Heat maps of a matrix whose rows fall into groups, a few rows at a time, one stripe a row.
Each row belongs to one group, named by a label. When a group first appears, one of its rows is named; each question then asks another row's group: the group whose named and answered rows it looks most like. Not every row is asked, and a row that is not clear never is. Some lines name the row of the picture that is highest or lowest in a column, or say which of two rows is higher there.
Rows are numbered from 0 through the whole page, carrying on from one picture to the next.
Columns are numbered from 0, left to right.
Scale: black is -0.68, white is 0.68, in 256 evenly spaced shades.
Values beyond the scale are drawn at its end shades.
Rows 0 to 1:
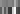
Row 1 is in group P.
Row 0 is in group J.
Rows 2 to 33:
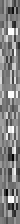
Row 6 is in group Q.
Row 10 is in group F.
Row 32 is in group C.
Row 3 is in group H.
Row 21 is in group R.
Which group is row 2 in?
C
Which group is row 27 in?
P
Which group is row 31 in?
H
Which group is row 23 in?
P
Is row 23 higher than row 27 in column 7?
Yes
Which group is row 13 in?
J
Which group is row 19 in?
F
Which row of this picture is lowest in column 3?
29
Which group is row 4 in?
F
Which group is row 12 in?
J
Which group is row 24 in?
H
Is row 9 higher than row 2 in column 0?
Yes
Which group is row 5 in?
C
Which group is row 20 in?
Q
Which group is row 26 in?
P
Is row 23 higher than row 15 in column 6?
No
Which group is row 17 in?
C
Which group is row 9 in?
J
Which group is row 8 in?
P
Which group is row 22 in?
J
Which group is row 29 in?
F
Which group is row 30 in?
Q
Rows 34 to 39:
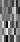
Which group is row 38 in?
R
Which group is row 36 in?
J
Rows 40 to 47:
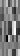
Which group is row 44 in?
P
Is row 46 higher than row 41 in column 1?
Yes
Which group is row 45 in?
F
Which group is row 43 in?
P
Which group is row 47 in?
C
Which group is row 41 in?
C
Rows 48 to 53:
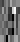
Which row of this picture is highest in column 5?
48
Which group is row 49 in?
P
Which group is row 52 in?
H
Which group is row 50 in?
H
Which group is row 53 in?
F
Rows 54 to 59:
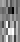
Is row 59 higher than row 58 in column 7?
No
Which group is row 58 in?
Q
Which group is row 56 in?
J
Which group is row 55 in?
H
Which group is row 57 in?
R
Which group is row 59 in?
R
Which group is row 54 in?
F
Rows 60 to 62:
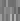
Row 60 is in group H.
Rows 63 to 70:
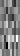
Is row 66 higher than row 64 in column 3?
Yes
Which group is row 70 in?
J
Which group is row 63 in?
C
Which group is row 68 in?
Q
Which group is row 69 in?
F
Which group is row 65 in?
H
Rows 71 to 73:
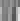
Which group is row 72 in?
C
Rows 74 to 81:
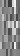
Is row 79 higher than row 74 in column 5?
Yes
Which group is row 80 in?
J
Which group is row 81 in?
F
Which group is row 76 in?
F
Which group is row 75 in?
J
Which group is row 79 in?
R
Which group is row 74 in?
P
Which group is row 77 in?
Q
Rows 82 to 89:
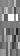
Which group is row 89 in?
F
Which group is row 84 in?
Q
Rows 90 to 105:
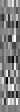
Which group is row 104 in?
Q
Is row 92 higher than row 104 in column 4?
No
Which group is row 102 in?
Q
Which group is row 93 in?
H
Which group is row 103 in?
H
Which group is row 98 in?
H
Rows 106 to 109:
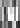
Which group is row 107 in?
Q
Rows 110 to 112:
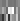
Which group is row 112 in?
R
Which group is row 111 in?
Q
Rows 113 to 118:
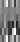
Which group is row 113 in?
R
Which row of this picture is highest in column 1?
117
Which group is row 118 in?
R
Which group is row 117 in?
P
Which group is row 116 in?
H
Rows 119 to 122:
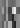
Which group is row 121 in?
H
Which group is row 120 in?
P
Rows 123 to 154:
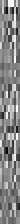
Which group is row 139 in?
R
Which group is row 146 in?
R
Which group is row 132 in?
R
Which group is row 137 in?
C
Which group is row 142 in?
Q
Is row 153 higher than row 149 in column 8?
No
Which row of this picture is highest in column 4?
123
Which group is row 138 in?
Q
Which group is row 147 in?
C
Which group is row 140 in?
C
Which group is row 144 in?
F
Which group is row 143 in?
J
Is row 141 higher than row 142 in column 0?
No
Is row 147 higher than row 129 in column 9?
Yes
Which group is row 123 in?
Q
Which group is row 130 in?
J
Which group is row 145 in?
P
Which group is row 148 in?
J
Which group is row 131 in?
J
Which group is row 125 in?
J
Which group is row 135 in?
P
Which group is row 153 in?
J
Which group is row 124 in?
F
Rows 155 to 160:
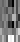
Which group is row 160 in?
Q
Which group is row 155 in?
H
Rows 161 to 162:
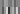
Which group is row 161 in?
R
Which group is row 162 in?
R
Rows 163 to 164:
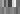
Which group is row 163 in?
P
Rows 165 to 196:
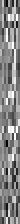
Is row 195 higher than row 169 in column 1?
Yes
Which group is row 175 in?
P
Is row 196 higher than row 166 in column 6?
No
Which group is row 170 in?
R
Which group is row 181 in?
H
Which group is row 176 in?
P
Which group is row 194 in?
F
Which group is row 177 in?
J
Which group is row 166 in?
P
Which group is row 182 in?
C
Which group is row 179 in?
R
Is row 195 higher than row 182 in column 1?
Yes
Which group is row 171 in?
Q
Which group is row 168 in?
F
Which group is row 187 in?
Q
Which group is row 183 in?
Q
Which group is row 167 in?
Q
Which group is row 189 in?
F
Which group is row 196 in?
R
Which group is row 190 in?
C
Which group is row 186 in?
P
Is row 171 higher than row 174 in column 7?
No
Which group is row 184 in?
J
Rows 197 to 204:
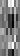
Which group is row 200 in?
H
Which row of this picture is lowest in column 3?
201
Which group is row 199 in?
H
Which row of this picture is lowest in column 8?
199
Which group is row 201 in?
F
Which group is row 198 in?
J
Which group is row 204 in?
H
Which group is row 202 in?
J
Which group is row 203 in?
Q
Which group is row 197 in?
Q
